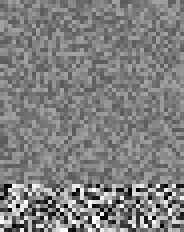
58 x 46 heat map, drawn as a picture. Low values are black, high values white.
Stripes: none. Grain: fine. Seam: horizontal, 80% of the way down, the top part calmer. Mirror symmetry: none. Histogram: heavy tails on both sides.
